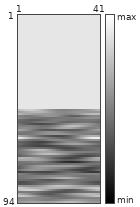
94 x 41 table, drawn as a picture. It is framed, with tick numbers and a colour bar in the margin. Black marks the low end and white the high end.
The table splits into 2 rows of 1 panel. Panel 1,1: very high, flat. Panel 2,1: middling, streaked across, strong in contrast.
